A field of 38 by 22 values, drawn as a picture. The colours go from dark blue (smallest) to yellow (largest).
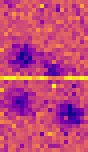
Row 20 stands out from the rest. The ninth with the lowest average is the bottom right. Overall the values sit about 50% of the way up the scale. There are four dips. There is no overall slope.
